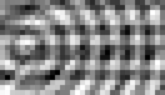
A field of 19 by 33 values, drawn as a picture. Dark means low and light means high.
Stripes: horizontal, repeating 4 times. Rings: centred on the middle left. Odd rows or columns: none. Average level on the scale: 50%. Ninth with the lowest average: centre. Slope: none.
